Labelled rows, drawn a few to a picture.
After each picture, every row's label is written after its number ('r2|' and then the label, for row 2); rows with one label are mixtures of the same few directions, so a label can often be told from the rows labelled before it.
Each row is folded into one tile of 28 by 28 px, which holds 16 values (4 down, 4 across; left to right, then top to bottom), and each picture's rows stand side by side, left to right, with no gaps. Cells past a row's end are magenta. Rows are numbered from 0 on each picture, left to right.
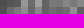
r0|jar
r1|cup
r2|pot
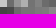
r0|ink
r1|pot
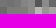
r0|jar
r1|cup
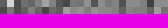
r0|cup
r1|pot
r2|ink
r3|cup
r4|cup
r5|cup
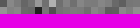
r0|ink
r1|cup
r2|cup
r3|pot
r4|ink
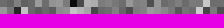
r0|pot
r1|cup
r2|pot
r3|ink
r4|pot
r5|cup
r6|cup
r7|ink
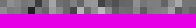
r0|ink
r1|ink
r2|pot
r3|pot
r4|jar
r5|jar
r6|ink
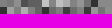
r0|jar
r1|pot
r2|ink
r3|ink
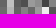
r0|cup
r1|pot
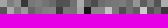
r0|jar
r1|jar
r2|jar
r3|jar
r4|cup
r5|jar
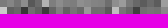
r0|jar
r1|pot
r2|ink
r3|jar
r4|jar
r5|jar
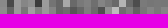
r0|cup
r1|cup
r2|cup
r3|pot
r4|ink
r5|cup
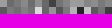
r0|ink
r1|cup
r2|pot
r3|jar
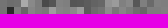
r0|cup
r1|pot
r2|pot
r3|jar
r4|jar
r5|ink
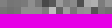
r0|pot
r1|pot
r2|jar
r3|ink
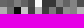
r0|pot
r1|cup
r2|jar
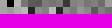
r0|cup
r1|jar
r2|ink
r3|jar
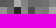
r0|pot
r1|jar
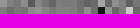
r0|ink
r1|ink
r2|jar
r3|pot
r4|pot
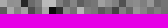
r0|jar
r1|pot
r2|jar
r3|pot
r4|ink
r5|ink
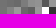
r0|pot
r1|pot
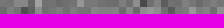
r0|pot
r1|cup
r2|jar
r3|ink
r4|jar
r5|ink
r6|jar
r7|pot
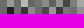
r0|cup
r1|pot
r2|ink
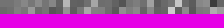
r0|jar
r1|jar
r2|cup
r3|ink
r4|ink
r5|cup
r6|ink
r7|pot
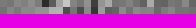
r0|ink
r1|pot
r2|ink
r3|cup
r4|jar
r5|cup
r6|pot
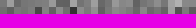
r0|cup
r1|cup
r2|pot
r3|cup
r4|jar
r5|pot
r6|ink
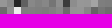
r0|pot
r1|jar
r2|cup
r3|ink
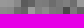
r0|jar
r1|ink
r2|cup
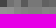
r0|ink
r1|pot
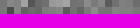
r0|cup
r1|jar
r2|ink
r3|jar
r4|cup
